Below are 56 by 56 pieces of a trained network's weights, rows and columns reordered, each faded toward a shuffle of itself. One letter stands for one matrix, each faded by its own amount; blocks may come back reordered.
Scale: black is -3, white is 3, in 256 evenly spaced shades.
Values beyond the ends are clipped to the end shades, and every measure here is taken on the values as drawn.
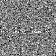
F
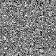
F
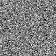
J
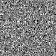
F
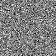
J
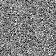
J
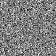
J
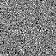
F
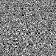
F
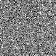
J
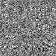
F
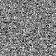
F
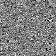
F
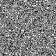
J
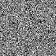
F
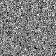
J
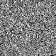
J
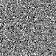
F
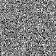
F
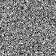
J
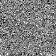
F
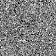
F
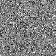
J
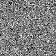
J
